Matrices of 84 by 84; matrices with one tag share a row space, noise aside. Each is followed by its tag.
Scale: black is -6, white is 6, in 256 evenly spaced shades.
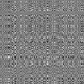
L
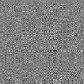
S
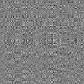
S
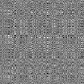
L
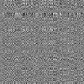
S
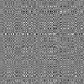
S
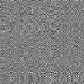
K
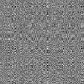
L
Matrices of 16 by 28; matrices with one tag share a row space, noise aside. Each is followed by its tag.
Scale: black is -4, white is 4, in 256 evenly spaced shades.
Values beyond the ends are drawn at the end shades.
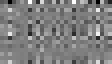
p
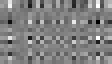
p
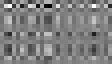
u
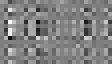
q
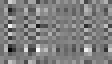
q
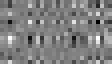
p
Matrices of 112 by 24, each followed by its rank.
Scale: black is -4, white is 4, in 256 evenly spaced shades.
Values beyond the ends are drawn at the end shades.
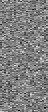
full rank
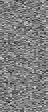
full rank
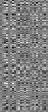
three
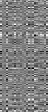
three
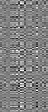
three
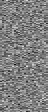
full rank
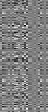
three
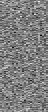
full rank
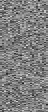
full rank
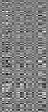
three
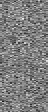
full rank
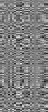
three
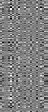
three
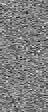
full rank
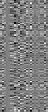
three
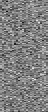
full rank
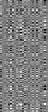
three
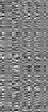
three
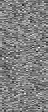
full rank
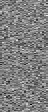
full rank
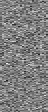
full rank
